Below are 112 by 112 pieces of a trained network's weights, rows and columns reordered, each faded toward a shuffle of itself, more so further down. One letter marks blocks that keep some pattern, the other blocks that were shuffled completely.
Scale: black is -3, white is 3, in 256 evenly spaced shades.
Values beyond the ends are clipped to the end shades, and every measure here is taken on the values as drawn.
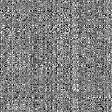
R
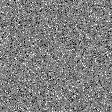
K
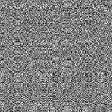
R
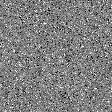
K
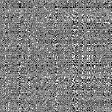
R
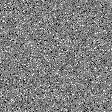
K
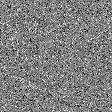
K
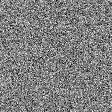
K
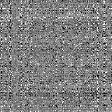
R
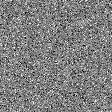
K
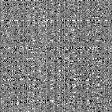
R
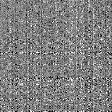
R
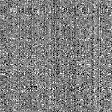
R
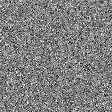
K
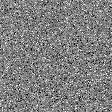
K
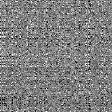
R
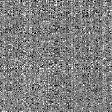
R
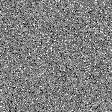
K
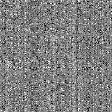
R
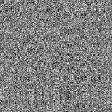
R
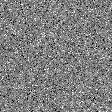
K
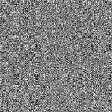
R
